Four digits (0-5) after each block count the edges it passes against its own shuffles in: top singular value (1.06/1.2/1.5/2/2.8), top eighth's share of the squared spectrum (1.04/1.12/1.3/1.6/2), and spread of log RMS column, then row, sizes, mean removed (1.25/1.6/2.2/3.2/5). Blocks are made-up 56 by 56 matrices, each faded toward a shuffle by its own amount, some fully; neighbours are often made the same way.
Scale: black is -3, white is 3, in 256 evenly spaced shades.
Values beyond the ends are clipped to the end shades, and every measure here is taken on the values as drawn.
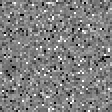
0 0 0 0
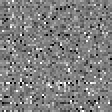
3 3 0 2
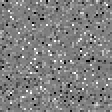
0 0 0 0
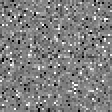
2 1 1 0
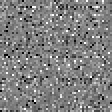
3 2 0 1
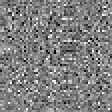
4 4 2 2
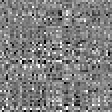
4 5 3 3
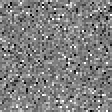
1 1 0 0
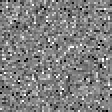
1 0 0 0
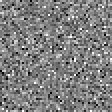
2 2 0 0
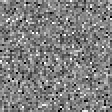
0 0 0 0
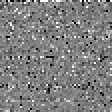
2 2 1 2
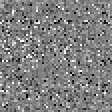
1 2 1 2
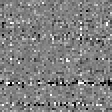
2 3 2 3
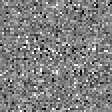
1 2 1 1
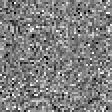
3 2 1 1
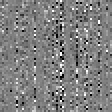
2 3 4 0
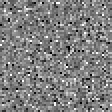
2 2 0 0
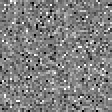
1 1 0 0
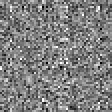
3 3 2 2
